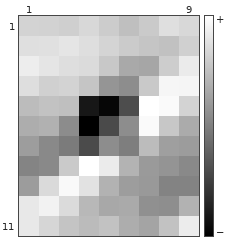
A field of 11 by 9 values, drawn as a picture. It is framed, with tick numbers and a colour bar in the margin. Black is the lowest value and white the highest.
Odd rows or columns: none. Average level on the scale: 70%. Odd patch: lower, in the centre. Calmest part: top left. Roughest part: centre.
